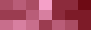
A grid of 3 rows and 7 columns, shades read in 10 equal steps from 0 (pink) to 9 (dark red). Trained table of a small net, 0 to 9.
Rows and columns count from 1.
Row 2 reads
6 6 4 2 7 8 8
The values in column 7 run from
8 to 9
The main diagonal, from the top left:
5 6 3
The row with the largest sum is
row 2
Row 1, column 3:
5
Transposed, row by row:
5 6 3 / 4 6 2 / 5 4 3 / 0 2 6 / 7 7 4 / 7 8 5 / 9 8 8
